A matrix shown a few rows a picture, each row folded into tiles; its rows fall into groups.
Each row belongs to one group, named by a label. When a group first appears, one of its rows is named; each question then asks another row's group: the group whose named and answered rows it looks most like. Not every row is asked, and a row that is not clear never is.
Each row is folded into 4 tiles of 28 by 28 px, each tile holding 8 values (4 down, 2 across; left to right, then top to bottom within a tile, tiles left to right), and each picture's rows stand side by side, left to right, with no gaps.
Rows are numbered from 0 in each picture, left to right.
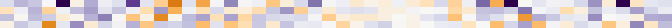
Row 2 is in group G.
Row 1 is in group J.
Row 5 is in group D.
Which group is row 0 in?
D
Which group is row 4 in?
D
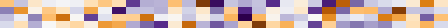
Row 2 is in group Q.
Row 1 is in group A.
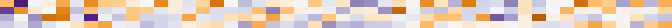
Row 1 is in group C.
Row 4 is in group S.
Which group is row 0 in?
J
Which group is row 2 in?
J
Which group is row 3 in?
J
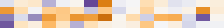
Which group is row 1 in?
J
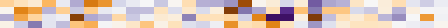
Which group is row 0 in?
C
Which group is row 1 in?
Q
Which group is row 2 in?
S
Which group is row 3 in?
S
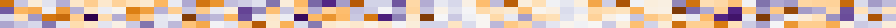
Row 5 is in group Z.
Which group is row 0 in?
J
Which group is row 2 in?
Q
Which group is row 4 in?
Z
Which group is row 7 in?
S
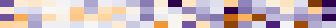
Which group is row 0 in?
G
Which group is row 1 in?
D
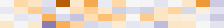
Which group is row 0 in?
Z
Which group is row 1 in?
A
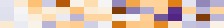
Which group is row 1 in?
S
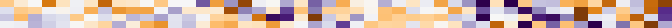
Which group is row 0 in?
C
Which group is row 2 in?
S
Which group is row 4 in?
D
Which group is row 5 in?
C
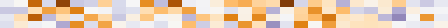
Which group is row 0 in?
Z
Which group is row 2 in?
Z
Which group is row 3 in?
S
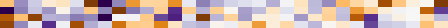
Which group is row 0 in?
A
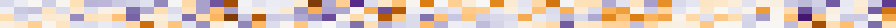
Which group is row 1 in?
Q
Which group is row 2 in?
A
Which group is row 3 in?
J
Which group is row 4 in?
C
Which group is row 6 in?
J
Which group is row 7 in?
Q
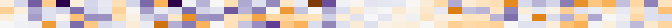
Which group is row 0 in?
D
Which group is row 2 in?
A
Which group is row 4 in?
S
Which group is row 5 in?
G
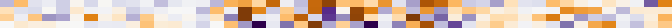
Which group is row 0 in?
S
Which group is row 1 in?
Q
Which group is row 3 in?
C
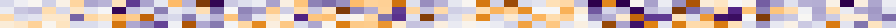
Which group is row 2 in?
Q
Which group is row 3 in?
S
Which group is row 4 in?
Z
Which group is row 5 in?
D
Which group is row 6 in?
S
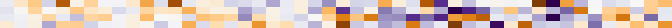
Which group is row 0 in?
Z
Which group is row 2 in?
Q
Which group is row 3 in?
A
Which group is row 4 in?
A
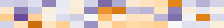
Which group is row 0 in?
Q
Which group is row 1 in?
S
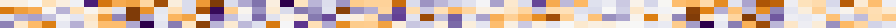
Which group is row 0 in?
G
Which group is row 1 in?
C
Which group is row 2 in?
D
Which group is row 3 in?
S
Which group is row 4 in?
G
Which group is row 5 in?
S
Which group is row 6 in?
C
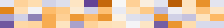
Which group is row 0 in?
G
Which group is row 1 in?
Z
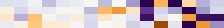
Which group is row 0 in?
Q
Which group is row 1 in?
D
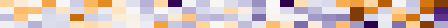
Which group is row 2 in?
D
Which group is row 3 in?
C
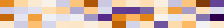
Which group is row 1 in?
A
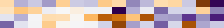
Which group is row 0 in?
G
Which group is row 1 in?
A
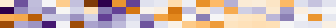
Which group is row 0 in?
A
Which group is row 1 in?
J
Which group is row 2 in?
S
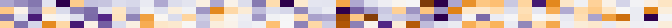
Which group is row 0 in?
D
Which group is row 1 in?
Q
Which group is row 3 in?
A
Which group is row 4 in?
G
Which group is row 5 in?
J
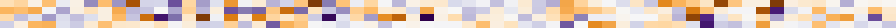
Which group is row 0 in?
G
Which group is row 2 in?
A
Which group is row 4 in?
Q
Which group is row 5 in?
G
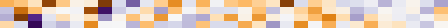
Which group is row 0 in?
C
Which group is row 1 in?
J
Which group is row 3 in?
Q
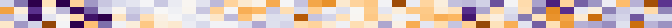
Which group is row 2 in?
C
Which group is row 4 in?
Q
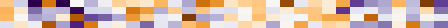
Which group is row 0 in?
D
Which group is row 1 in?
C
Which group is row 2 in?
Z
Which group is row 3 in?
A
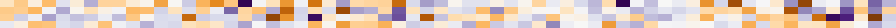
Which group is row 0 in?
G
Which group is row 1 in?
C
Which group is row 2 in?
J
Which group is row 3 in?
S
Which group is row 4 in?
J
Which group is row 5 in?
D
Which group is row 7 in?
S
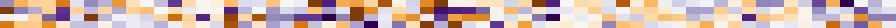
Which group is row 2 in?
A
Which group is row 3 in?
C
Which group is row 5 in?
Z
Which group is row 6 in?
Q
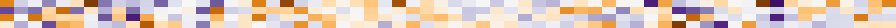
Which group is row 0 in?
A
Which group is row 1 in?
Q
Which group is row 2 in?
Z
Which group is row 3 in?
Z
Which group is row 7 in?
C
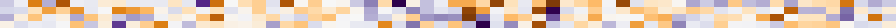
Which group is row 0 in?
Z
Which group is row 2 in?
Z
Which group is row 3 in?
D
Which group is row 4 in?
C
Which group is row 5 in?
Z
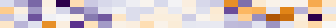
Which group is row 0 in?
D
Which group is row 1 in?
Q
